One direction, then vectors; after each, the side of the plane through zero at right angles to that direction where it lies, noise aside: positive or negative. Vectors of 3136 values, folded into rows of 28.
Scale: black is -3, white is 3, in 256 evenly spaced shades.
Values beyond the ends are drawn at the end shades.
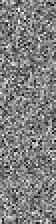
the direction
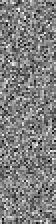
positive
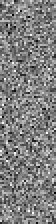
positive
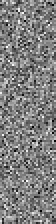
positive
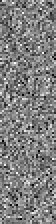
positive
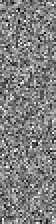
negative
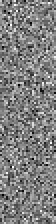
negative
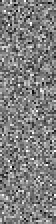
positive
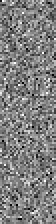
positive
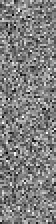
positive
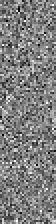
negative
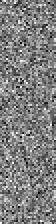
positive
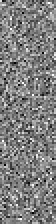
negative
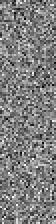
negative
